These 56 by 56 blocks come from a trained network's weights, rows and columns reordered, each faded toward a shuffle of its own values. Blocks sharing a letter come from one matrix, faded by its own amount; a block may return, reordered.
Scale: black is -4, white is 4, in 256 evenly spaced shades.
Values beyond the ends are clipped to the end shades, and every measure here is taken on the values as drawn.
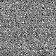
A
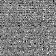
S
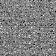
A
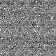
A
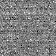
S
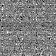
S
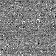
A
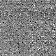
A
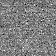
A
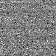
A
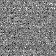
A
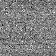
A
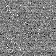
A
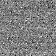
A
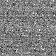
A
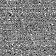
A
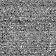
S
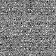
S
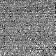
S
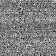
S
